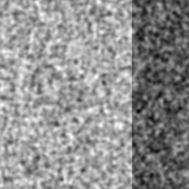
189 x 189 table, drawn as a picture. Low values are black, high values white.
No lone cell stands out from its neighbours. The left part is higher, up to a seam about 70% of the way across. There are no regular stripes.
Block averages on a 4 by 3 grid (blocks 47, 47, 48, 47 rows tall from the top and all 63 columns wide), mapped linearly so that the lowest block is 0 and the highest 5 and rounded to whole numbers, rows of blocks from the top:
5 5 0
5 5 0
5 5 0
5 5 0
